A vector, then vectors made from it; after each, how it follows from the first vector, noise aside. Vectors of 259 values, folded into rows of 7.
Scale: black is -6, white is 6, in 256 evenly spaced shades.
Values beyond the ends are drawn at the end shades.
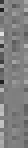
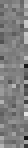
reversed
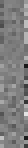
reversed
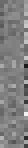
reversed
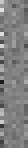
sign-scrambled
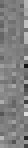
reversed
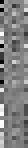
scaled up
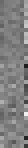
reversed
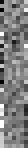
scaled up
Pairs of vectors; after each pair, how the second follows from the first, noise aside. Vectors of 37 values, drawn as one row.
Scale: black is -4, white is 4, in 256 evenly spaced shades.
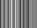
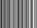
wrapped around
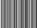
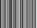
reversed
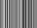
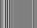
partly zeroed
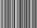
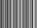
wrapped around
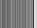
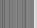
partly zeroed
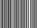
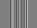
partly zeroed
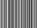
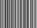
reversed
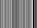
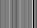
partly zeroed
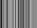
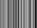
reversed
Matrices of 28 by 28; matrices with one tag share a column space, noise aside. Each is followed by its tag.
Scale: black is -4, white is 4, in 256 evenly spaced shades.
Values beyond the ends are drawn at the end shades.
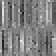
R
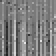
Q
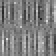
R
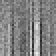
Q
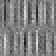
R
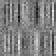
R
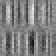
R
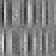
R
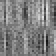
R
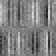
R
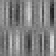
R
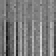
Q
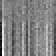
Q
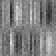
R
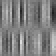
R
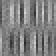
R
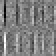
R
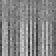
Q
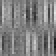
R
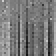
Q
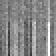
Q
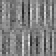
R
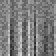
Q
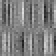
R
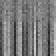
Q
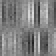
R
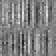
R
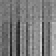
Q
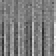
Q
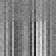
Q
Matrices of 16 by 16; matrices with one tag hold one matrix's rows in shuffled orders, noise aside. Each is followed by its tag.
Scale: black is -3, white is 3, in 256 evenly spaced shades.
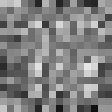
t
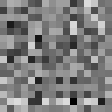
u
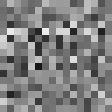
u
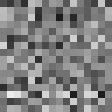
u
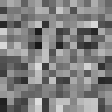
t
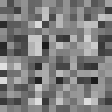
t
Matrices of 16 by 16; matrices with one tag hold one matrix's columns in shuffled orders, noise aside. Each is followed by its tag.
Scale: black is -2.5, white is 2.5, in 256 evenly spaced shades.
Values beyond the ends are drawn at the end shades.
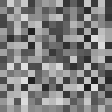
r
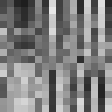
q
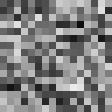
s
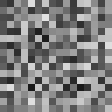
r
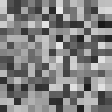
s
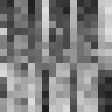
q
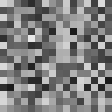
r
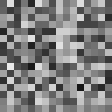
r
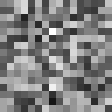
s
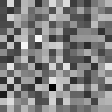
r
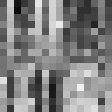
q
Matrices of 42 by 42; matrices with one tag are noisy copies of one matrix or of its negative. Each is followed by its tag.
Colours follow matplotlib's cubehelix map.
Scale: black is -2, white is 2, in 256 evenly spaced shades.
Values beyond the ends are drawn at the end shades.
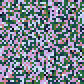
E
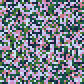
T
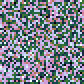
E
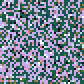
E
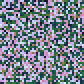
E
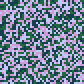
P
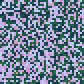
E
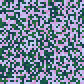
E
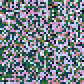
E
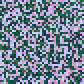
T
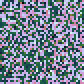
E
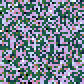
T
